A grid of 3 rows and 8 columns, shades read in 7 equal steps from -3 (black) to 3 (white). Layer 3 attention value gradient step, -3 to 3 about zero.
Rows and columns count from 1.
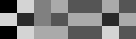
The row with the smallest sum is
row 1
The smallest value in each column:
-3 -2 0 -1 -1 -1 -2 -1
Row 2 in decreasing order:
2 1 1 1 0 -1 -2 -2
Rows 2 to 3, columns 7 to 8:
-2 1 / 2 -1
